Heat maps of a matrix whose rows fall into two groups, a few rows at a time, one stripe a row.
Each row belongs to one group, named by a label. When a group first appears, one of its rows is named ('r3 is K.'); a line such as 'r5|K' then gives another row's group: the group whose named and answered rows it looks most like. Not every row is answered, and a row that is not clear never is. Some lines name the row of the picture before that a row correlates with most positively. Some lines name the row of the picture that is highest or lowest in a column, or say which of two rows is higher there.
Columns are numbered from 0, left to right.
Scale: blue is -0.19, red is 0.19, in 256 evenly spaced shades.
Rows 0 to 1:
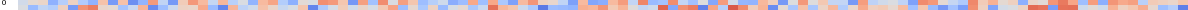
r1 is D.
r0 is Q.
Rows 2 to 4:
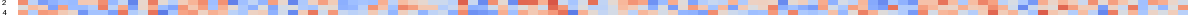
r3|Q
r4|Q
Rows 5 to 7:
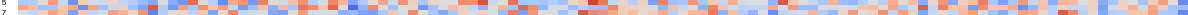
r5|D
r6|Q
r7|D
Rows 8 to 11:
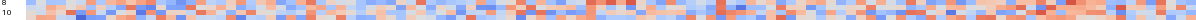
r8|D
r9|Q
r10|D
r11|Q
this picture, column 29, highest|9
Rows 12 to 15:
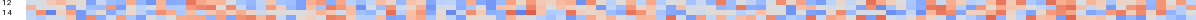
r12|Q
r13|Q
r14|Q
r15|D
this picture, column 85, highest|15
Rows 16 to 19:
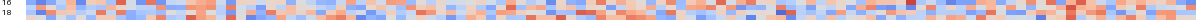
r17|Q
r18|D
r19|Q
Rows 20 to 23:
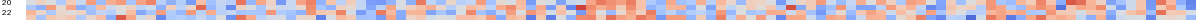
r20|D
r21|D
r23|D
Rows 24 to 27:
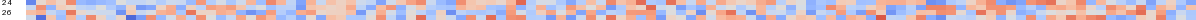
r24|D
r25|Q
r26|Q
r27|D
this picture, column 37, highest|24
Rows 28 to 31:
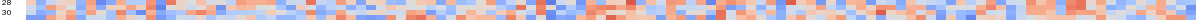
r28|D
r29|D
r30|D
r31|D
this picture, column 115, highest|31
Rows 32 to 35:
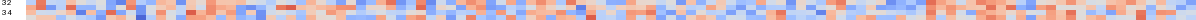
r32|Q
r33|Q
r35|Q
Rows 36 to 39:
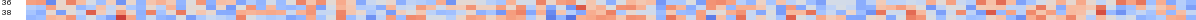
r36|Q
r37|D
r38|D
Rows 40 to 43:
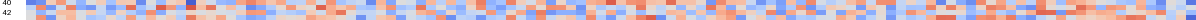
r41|Q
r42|D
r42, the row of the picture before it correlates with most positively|38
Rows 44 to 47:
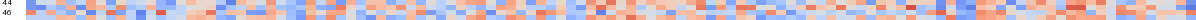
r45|D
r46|Q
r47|D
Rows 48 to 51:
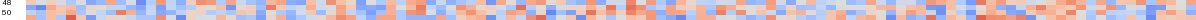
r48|Q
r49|D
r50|D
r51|Q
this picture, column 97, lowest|49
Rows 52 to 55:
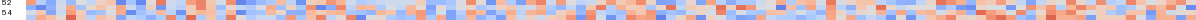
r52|Q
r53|D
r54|Q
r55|Q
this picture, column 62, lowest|53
